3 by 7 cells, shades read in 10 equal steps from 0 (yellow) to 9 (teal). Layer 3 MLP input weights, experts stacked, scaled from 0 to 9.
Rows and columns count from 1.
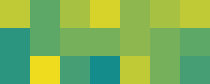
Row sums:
21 39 38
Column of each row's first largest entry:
2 1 4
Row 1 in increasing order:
1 2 2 3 3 4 6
